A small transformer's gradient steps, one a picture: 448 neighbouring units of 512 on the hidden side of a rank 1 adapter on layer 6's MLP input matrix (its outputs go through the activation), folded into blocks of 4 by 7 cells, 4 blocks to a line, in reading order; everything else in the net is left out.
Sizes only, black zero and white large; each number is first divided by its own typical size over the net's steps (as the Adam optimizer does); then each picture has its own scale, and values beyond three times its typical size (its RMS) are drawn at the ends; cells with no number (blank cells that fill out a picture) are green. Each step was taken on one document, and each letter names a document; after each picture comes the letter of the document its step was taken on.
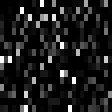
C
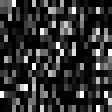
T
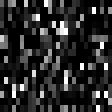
T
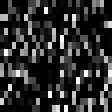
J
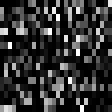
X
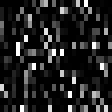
C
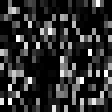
J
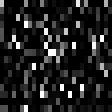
C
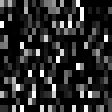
T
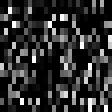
J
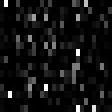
C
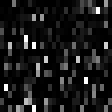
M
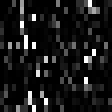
M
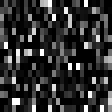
T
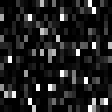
C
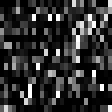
X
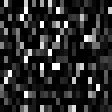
T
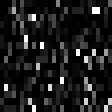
M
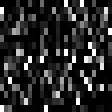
X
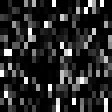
J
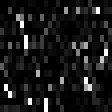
M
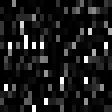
M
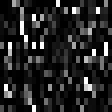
M
